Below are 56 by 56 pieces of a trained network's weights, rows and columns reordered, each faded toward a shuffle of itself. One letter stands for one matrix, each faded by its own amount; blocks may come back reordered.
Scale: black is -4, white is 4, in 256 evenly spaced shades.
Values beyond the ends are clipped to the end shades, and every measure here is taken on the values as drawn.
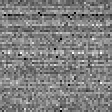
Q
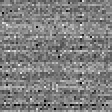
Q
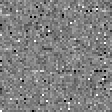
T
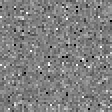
T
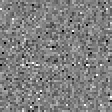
T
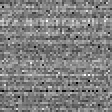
Q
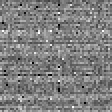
Q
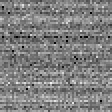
Q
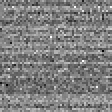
Q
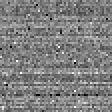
Q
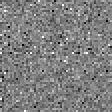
T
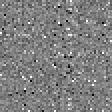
T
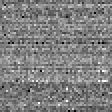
Q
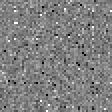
T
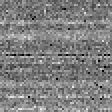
Q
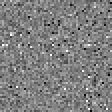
T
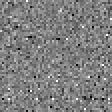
T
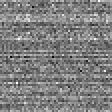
Q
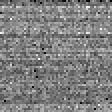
Q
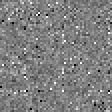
T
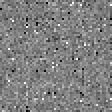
T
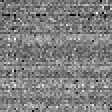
Q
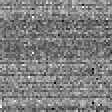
Q
